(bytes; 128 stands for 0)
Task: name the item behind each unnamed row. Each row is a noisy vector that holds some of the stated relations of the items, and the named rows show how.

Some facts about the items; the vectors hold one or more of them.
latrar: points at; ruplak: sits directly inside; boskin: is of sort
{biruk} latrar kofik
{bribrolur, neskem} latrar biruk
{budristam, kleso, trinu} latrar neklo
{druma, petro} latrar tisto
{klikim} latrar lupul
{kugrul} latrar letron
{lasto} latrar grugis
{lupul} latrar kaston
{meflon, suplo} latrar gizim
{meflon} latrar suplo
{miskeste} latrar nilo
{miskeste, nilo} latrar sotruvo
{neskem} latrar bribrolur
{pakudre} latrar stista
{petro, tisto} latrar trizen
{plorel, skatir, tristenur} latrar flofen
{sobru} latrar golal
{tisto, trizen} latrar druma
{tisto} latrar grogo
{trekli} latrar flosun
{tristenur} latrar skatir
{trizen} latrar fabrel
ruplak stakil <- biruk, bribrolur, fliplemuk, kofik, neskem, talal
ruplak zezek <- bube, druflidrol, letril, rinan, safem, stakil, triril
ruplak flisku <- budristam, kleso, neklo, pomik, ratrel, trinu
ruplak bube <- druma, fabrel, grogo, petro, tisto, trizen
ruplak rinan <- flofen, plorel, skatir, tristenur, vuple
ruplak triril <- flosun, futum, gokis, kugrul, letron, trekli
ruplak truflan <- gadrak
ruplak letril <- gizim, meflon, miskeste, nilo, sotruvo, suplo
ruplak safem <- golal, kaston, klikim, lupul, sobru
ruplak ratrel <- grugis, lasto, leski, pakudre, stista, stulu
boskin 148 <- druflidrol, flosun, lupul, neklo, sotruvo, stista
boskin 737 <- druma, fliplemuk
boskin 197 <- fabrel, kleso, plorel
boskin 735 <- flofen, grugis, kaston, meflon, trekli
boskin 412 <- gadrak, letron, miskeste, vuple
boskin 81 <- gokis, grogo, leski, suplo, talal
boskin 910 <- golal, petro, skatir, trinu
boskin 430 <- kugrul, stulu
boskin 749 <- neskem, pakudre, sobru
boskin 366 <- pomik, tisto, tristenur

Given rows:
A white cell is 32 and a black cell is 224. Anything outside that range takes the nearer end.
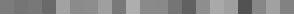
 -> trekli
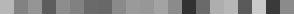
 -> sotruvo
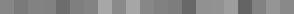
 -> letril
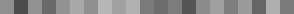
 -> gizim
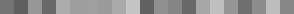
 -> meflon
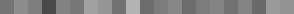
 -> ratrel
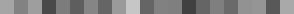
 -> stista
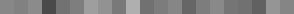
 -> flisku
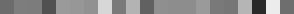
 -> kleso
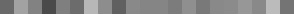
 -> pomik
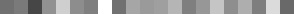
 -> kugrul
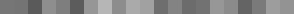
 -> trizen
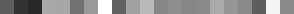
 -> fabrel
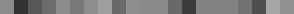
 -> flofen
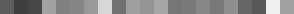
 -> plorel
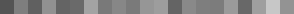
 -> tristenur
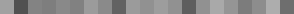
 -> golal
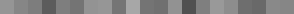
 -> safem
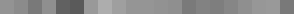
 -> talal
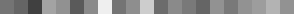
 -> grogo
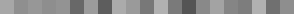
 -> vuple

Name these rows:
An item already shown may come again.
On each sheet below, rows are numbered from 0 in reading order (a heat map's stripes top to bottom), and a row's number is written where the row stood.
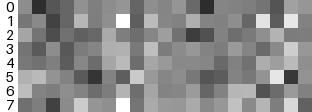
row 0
flofen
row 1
stulu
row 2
kofik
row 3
pakudre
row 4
leski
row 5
fliplemuk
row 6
kaston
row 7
kugrul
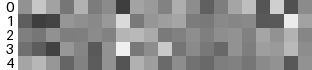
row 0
miskeste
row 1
plorel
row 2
suplo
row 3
grogo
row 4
gadrak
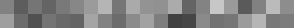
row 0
sobru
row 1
kofik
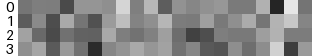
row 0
kleso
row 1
tisto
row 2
kofik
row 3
druma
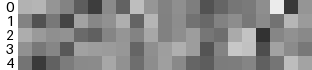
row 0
fliplemuk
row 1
grugis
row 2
klikim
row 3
nilo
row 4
skatir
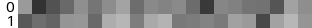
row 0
flofen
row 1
petro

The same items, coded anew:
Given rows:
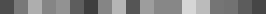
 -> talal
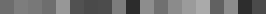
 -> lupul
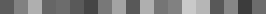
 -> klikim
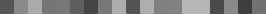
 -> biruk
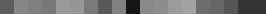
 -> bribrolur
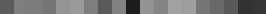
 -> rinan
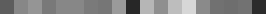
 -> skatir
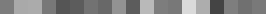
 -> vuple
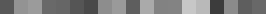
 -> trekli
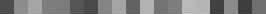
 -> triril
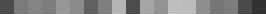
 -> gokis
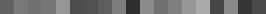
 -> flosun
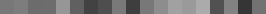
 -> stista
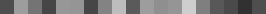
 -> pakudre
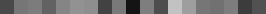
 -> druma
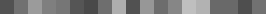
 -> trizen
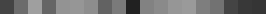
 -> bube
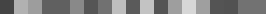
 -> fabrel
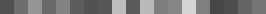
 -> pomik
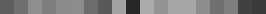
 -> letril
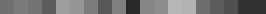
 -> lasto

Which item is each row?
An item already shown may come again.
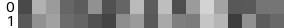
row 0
fabrel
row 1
trekli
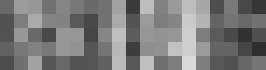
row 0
flofen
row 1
kaston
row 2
pakudre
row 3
leski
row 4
tristenur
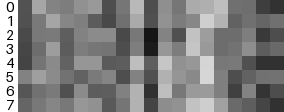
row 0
grogo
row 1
kaston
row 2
druma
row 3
fliplemuk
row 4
sobru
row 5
gadrak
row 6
kugrul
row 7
leski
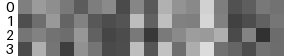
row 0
gadrak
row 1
pomik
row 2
stista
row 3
kleso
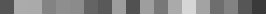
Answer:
golal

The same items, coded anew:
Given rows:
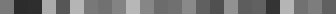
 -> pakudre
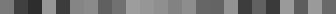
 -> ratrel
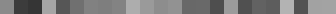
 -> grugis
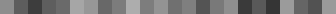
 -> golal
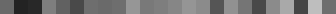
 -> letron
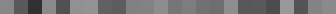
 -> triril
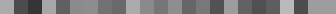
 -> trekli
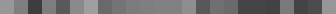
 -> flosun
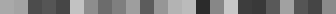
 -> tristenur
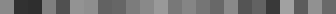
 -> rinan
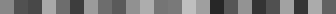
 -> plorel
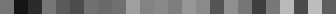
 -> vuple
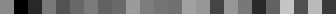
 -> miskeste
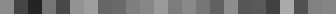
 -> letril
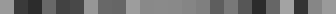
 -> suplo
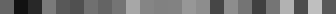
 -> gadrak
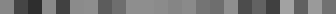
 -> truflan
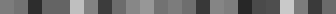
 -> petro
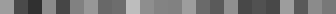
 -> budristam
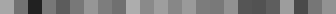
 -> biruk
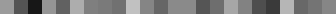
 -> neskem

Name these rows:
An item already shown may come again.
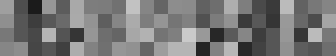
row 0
neskem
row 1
golal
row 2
kleso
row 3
pomik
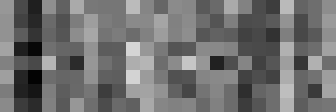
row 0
neskem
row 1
gizim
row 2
sotruvo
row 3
fliplemuk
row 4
kleso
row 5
fliplemuk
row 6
druma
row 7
trizen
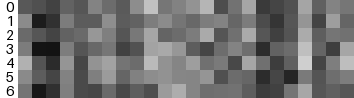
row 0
stulu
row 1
gokis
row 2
kugrul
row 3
druma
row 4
meflon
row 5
stista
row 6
grogo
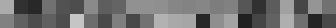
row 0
talal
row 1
tisto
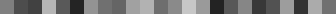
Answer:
kleso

